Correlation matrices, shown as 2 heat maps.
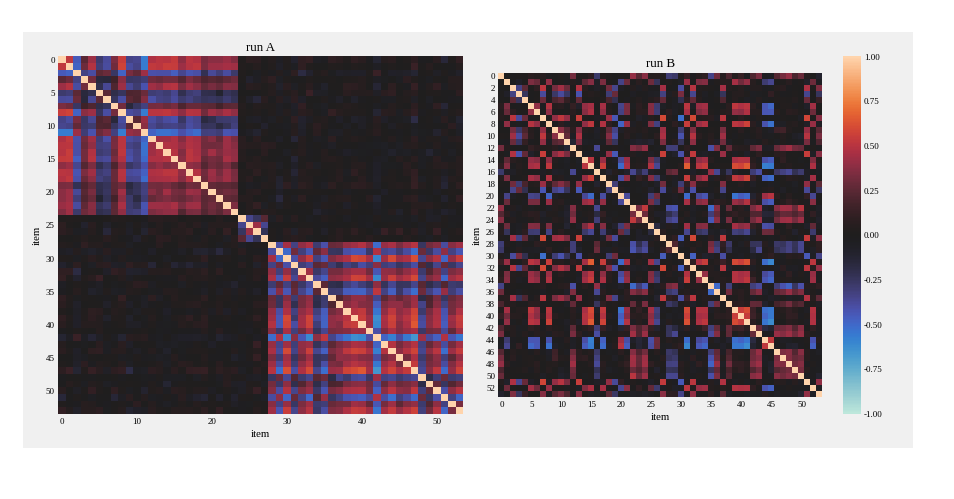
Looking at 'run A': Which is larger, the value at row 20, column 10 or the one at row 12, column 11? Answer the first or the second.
the first
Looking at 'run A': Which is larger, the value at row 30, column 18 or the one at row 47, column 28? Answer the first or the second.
the second
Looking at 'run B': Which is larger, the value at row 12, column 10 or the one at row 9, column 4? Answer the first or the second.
the second
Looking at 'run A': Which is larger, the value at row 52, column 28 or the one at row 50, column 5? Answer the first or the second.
the first
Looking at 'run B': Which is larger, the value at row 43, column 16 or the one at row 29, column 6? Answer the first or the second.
the second
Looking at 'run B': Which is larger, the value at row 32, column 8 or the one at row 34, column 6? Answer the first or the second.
the second
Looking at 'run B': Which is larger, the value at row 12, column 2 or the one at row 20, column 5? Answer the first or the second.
the first
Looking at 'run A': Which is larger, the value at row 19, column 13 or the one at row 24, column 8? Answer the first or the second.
the first
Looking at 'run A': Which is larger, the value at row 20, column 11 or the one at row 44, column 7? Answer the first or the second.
the second
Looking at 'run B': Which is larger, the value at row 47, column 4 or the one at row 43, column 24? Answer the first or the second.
the second
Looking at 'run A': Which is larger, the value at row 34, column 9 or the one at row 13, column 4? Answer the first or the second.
the second
